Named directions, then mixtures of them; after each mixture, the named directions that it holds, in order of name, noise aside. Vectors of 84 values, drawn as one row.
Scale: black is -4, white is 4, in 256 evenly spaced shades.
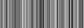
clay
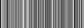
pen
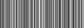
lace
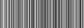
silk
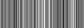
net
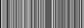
lace, pen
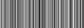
lace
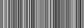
net, silk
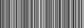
lace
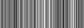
net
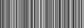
lace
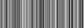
clay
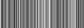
net, pen
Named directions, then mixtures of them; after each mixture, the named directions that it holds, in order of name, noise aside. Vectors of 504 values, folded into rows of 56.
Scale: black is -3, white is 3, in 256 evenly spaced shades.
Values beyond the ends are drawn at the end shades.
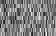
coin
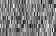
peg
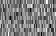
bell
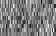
peg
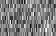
bell, coin, peg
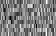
bell, coin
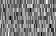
bell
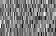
bell, coin, peg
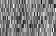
peg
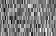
bell, coin, peg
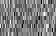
bell, coin, peg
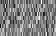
coin, peg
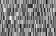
bell, coin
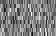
coin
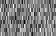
coin, peg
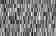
coin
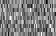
bell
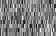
coin, peg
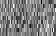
peg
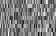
bell, peg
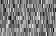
bell, coin, peg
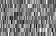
bell, coin, peg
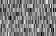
bell, peg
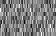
bell, coin, peg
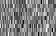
bell, peg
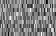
bell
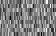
bell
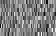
bell, coin, peg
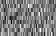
bell, coin, peg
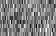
bell, coin, peg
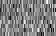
bell, coin, peg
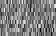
coin, peg
